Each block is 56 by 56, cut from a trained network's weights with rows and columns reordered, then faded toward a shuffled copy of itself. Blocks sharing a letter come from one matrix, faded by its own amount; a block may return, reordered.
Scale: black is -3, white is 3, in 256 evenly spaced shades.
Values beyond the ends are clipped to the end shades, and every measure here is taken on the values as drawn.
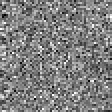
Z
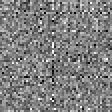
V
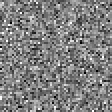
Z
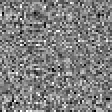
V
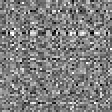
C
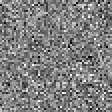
V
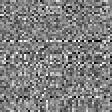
C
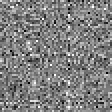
V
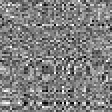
C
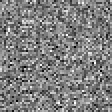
Z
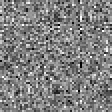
Z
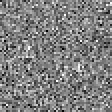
Z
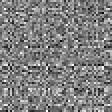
C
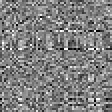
C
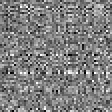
C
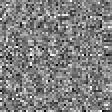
V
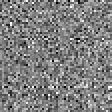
V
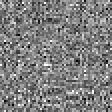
V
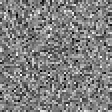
Z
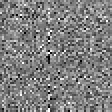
V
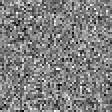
Z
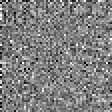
V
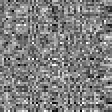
C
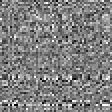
C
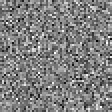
Z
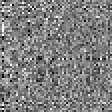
V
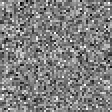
Z
